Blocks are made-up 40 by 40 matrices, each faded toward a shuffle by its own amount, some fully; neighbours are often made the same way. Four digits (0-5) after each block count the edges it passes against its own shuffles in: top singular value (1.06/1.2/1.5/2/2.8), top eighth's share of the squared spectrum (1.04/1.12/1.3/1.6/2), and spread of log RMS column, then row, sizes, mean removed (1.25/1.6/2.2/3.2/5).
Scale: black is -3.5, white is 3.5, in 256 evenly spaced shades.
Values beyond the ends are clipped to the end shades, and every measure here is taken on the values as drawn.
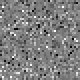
1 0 0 0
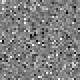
3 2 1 1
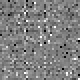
3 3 1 0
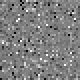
1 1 0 0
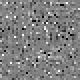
2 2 0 1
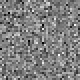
0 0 0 0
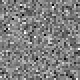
0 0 0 0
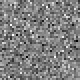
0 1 0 0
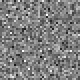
0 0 0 0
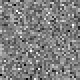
0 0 0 0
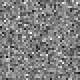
0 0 0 0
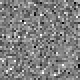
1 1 0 0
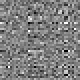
4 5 2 2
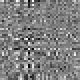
4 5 2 3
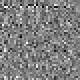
3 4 2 2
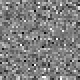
3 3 1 1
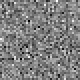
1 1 0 0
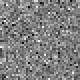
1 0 0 0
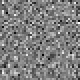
3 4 2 2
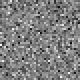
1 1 0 0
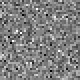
1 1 0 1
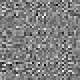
4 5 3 2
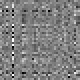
4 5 3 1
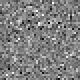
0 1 0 1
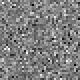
0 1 0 0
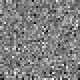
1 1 0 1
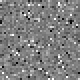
1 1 0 0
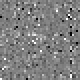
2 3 1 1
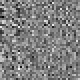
3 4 3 2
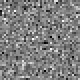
1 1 0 0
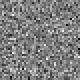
2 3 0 0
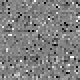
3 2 0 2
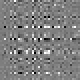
4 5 3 3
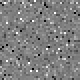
0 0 0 0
